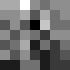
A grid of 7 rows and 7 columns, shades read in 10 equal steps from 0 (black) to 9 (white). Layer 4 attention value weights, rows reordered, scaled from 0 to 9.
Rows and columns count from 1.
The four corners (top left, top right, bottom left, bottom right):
6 5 1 2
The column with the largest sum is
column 3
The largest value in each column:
6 6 9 5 7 5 5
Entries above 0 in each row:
7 7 6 7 7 7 7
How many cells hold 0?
1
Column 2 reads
6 5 5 3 4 3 1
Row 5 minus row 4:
-2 1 1 -3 2 -3 -1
